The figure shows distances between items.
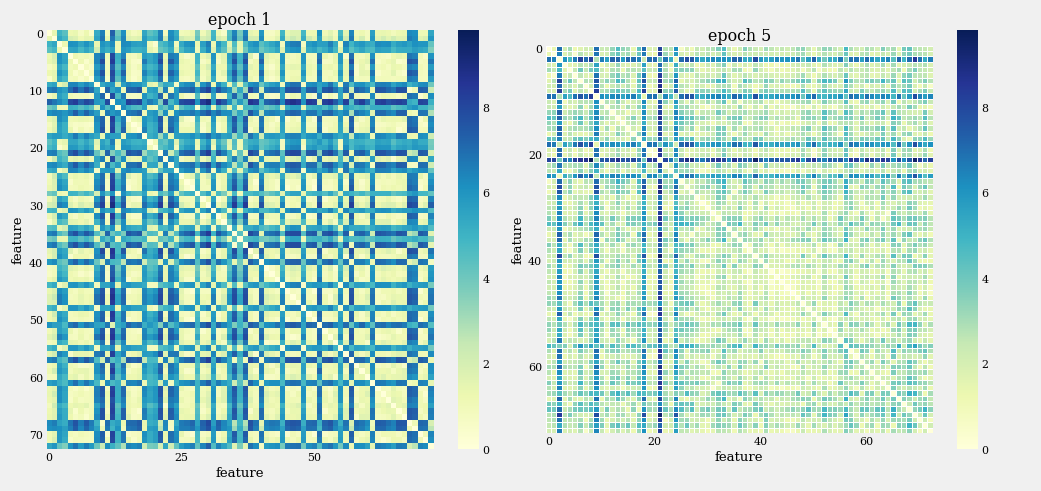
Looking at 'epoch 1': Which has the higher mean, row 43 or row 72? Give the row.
72
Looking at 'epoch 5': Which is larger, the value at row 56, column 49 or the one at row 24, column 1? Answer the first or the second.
the second
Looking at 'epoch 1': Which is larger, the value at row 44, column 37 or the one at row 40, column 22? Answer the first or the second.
the second
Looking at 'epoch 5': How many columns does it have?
73
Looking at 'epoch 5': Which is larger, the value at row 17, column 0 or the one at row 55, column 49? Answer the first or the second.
the first
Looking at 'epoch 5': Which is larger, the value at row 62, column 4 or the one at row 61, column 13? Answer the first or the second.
the second
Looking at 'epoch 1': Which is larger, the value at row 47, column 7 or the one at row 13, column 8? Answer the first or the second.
the second
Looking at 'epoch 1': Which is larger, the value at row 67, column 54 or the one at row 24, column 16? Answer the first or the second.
the second
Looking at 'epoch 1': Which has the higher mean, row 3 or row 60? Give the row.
3
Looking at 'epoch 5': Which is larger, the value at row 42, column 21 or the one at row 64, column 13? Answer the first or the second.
the first
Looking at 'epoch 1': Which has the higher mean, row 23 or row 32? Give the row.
23
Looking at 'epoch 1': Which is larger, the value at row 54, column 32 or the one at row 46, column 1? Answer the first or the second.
the second
